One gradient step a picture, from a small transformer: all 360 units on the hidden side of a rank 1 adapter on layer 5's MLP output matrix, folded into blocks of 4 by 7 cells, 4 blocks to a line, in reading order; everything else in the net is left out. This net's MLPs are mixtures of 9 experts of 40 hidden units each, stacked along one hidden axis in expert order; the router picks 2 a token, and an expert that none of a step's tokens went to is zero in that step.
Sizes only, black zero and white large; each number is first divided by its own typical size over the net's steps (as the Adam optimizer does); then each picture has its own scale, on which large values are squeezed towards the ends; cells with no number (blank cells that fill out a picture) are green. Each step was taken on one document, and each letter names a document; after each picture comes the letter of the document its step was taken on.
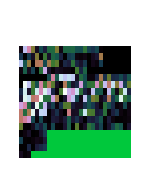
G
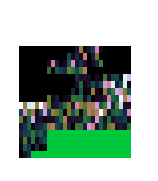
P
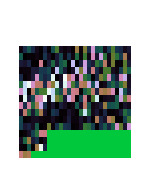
G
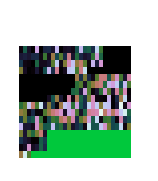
P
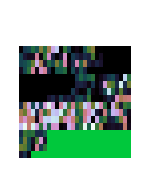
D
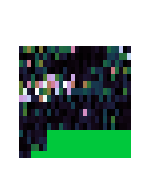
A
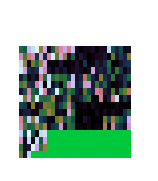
D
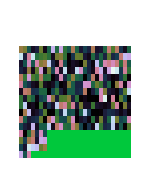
D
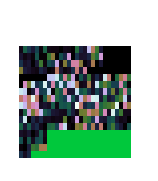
G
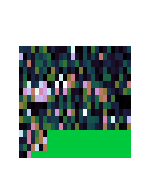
A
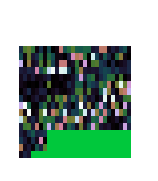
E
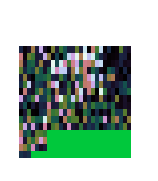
D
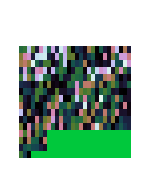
D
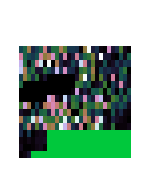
E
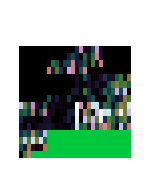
P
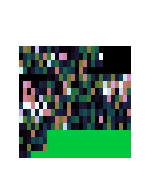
G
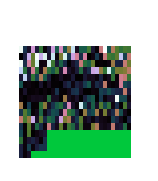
E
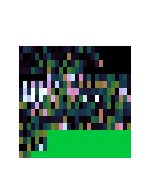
G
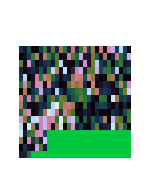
D
